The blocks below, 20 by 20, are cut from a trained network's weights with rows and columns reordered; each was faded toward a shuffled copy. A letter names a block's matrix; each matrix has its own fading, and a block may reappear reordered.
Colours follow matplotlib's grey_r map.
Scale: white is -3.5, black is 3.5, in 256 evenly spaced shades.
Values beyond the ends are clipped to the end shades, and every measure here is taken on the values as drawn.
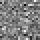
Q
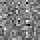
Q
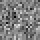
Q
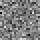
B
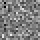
B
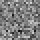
B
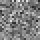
B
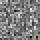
Q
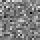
B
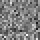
B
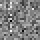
Q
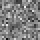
Q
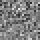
B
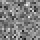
B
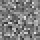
B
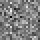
Q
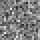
B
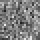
B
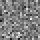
B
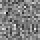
B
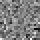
Q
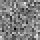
Q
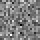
Q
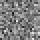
B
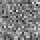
B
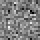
Q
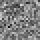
B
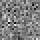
Q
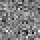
Q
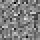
Q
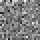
B
